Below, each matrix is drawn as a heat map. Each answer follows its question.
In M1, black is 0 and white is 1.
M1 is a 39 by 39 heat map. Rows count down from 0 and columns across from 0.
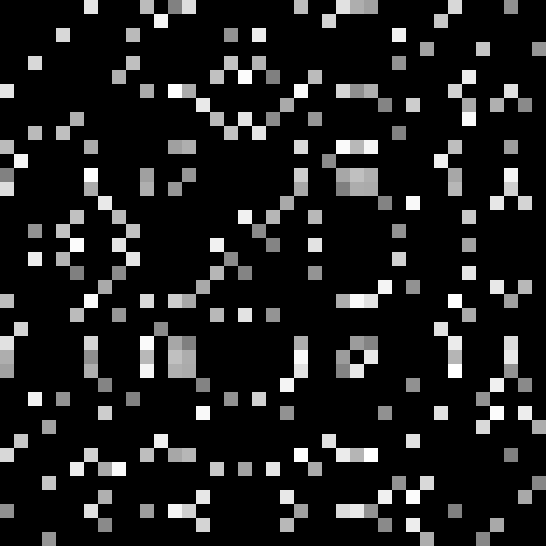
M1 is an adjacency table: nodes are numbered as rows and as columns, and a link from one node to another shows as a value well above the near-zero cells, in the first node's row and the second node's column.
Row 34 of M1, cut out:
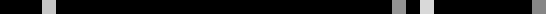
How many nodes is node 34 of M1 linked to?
4
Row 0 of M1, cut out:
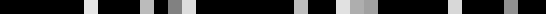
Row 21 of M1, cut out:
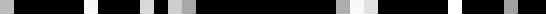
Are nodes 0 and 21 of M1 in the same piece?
yes
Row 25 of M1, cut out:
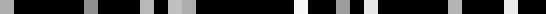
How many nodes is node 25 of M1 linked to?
10
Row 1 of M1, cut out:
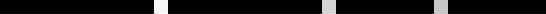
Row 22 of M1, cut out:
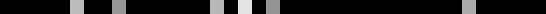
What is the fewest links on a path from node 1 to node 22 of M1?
5
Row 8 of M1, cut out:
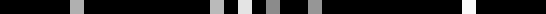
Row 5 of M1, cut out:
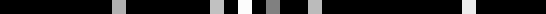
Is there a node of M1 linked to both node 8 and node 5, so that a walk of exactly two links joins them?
yes
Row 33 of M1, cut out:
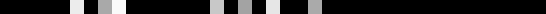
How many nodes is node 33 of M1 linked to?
7
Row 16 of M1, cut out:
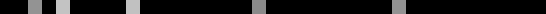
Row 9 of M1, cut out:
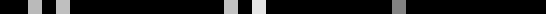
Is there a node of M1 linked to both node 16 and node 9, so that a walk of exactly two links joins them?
yes
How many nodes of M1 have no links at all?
0
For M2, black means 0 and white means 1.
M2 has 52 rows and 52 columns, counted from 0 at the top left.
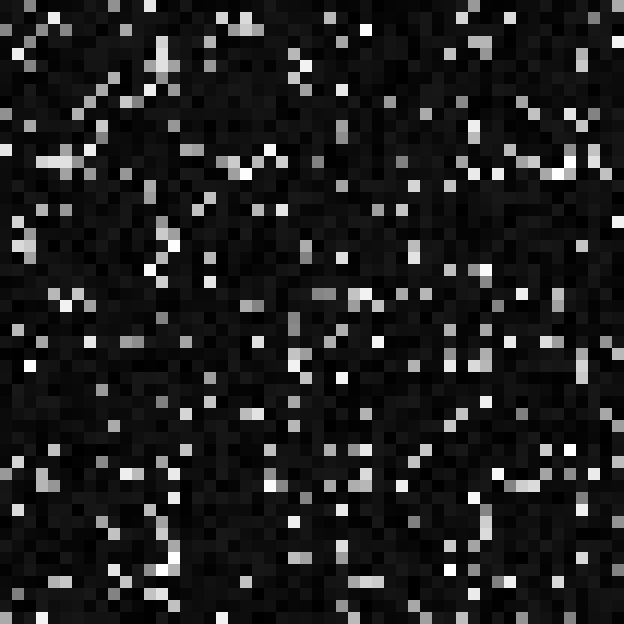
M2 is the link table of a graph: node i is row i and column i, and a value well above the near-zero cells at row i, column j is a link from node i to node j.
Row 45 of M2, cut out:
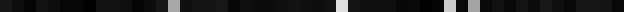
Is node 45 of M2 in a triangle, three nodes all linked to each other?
yes
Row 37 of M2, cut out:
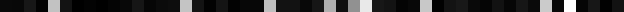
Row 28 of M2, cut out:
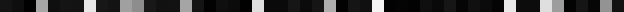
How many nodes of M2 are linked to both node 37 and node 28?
3
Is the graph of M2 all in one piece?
no
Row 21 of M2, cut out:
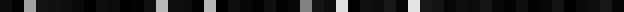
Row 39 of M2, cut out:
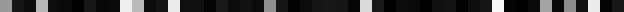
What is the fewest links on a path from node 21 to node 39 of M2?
3
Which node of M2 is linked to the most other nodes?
node 13
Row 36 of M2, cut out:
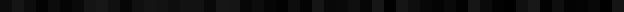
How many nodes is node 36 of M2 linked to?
0
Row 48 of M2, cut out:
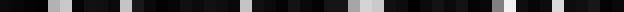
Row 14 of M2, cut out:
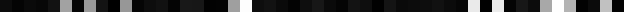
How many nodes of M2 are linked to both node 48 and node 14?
5
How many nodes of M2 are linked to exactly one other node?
1
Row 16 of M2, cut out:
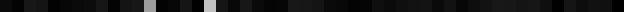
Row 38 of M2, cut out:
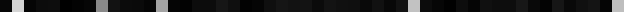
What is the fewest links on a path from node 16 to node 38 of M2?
4
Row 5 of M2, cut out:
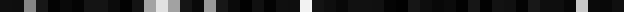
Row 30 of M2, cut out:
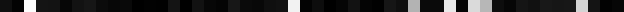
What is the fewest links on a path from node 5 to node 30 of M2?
2
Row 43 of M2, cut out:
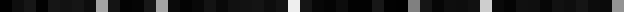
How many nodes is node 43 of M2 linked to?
6
